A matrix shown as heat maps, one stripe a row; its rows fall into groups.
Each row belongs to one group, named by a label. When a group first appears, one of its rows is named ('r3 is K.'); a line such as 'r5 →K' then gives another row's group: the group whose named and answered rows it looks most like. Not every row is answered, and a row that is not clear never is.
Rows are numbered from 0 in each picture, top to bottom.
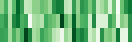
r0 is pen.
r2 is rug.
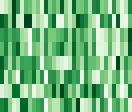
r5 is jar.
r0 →pen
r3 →pen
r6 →pen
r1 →rug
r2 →pen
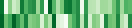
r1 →rug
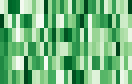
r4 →jar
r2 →jar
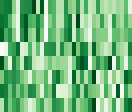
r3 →pen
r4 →rug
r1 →jar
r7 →pen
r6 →rug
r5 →pen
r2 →jar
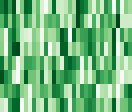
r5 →jar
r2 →pen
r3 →pen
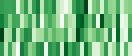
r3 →jar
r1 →rug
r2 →rug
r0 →rug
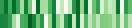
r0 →rug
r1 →jar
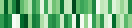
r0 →pen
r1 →jar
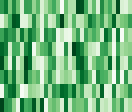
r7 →jar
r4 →rug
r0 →rug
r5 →rug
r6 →pen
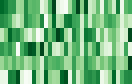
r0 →rug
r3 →jar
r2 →pen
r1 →jar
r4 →pen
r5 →pen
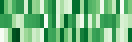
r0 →rug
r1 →jar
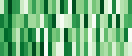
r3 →jar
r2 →jar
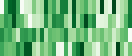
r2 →jar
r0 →pen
